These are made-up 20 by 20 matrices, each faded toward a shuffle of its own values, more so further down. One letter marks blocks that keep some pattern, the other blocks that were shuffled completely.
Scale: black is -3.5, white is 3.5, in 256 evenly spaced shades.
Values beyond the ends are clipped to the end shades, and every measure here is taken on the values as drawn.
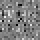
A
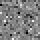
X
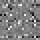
A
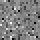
X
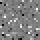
X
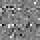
A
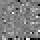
A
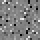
X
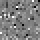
X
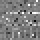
A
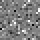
X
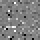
X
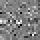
A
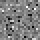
X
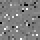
X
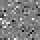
X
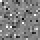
X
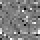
A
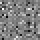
A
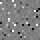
X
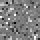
X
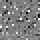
X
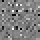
A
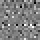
A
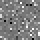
X
